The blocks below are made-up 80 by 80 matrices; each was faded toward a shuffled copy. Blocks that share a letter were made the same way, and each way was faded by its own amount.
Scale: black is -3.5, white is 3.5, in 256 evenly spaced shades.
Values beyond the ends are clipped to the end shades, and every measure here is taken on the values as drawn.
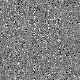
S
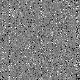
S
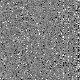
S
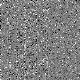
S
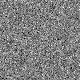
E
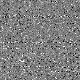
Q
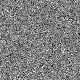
E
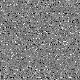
Q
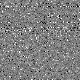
Q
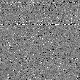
Q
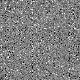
S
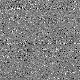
Q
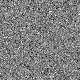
E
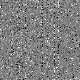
S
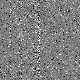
S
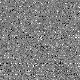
Q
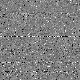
Q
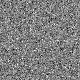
E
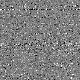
Q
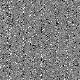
S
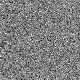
E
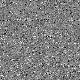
Q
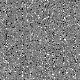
S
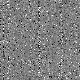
S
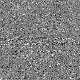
Q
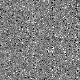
S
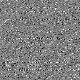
Q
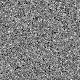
E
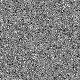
E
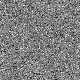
E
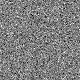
E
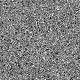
E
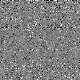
Q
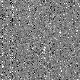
S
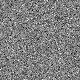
E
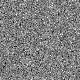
E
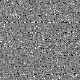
Q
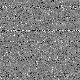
Q
